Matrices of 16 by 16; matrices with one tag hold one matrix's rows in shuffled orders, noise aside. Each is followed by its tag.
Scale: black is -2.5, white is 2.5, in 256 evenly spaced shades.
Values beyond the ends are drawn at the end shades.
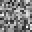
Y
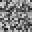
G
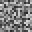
Y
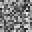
Y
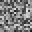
Y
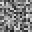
Y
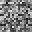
G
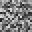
G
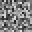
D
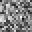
G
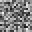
Y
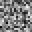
Y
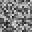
D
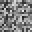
D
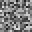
Y
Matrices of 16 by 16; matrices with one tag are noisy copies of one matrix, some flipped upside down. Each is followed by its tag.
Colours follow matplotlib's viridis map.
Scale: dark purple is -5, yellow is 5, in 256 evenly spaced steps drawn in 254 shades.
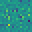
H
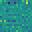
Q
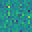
H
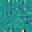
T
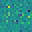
H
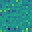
Q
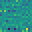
Q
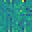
T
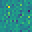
H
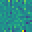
T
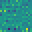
Q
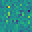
H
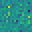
H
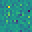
H
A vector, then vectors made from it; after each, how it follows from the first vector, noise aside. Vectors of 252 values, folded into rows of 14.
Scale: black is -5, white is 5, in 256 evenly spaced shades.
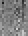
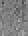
shrunk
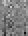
reversed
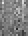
negated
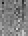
copied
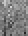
reversed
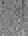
shrunk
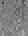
shrunk
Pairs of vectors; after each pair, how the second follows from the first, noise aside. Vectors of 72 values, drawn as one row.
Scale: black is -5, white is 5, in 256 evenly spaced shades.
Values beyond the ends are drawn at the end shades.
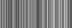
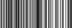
scaled up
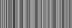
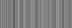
shrunk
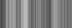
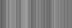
shrunk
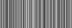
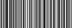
scaled up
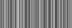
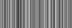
negated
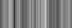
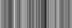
negated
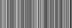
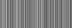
shrunk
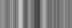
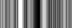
scaled up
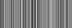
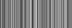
sign-scrambled
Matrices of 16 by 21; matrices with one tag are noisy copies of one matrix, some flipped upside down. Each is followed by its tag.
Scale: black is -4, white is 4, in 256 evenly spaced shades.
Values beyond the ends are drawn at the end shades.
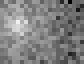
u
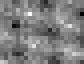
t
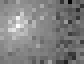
u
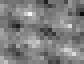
t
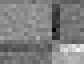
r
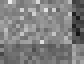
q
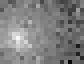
u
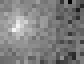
u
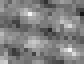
t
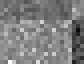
q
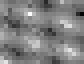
t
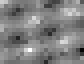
t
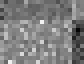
q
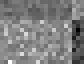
q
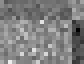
q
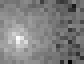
u
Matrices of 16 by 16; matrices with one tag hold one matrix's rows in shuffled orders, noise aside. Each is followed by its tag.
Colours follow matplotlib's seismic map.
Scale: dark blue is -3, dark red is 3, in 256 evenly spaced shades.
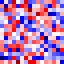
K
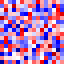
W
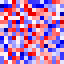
K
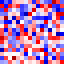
W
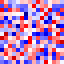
W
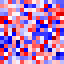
W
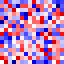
W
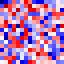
K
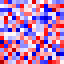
W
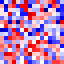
K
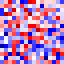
K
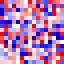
W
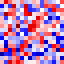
K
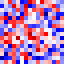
K
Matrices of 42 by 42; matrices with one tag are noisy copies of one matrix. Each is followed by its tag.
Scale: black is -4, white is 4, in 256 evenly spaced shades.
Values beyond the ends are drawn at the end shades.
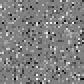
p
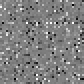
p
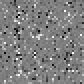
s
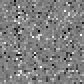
s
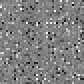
p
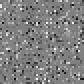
p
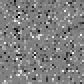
s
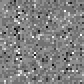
s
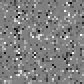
s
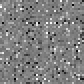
p
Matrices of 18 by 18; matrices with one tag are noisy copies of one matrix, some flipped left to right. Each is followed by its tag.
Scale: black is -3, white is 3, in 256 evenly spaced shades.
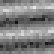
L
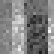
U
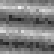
L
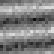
L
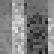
U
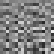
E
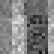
U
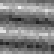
L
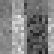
U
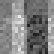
U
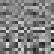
E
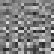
E
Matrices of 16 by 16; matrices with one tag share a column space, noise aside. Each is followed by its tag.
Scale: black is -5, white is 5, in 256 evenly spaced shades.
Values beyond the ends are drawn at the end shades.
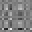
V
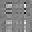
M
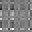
V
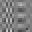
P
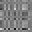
V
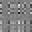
M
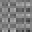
P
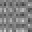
P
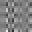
P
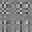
M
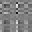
M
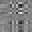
M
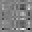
V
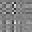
M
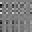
M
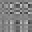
M
